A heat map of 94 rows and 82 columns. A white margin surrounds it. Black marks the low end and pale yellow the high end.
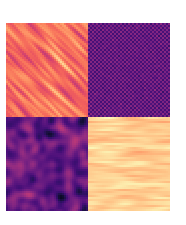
It is made of 2 by 2 panels. Panel 1,1: high, slanting down to the right. Panel 1,2: low, checkered. Panel 2,1: low, blotchy. Panel 2,2: very high, streaked across, faint in contrast.
